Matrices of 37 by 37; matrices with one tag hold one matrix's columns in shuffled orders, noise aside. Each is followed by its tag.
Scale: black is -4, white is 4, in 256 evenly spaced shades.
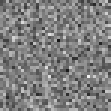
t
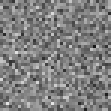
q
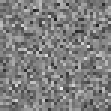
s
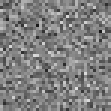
s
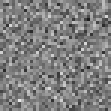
s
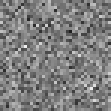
s
